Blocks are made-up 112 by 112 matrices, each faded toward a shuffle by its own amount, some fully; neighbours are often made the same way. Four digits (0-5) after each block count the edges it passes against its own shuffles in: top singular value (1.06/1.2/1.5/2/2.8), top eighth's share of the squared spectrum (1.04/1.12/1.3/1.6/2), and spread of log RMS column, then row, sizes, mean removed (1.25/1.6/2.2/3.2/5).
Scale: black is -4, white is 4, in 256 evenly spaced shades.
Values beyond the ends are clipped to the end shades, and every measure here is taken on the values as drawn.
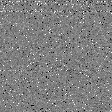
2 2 0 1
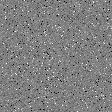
0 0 0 0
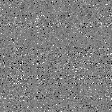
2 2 2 3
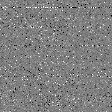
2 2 1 2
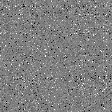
1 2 1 2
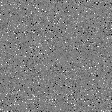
1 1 0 1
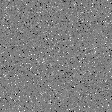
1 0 0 0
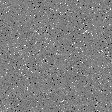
0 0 0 0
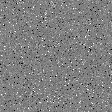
0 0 0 0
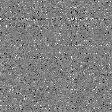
2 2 2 3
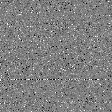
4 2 0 2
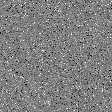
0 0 0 0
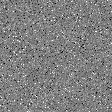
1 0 0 0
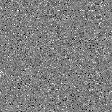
4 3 1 2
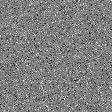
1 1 0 0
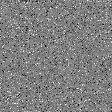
3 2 0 1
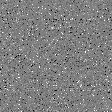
3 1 0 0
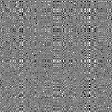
5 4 4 3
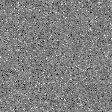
1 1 1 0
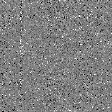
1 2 3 2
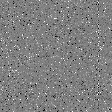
4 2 1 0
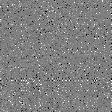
4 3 1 1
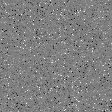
2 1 0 0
